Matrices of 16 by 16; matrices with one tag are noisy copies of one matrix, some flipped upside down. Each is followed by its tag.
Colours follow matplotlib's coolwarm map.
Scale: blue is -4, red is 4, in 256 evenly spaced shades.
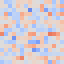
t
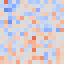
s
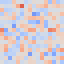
t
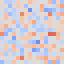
t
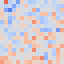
s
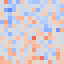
s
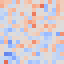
s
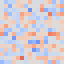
t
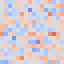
t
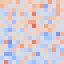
s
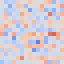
t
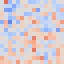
s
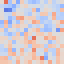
s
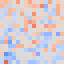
s
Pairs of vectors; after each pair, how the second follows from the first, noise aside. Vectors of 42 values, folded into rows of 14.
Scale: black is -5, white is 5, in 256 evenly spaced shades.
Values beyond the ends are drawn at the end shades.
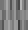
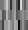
scaled up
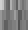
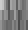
copied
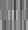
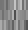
sign-scrambled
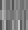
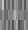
wrapped around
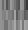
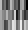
scaled up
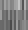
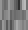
sign-scrambled
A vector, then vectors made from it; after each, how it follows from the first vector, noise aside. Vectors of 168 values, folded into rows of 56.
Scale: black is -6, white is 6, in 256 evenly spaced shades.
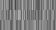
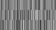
reversed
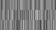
reversed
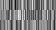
scaled up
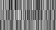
scaled up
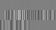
partly zeroed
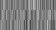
wrapped around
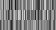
scaled up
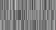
negated
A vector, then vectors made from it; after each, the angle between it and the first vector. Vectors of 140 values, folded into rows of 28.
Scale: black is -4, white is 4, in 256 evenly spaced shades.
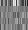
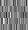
partly opposed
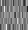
orthogonal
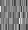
orthogonal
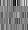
nearly opposite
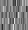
partly opposed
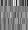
nearly parallel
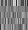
nearly parallel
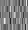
orthogonal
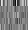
nearly opposite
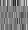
nearly opposite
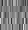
partly aligned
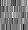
partly opposed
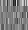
nearly opposite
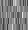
partly aligned
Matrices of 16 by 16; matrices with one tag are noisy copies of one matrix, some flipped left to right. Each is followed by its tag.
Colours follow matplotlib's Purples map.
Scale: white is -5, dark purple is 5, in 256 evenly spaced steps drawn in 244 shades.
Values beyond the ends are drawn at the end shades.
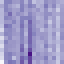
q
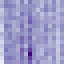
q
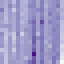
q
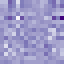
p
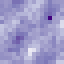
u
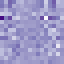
p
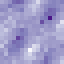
u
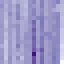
q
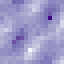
u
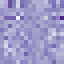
p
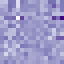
p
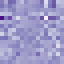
p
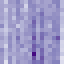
q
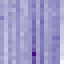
q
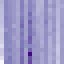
q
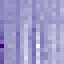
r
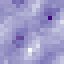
u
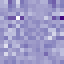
p
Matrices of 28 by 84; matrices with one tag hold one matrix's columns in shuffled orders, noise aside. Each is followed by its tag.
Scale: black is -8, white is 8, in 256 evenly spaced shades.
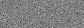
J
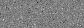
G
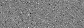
J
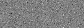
J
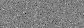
J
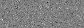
G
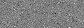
J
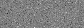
J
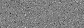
J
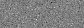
G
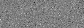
G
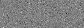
J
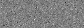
G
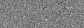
G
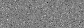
G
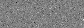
G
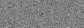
J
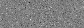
G
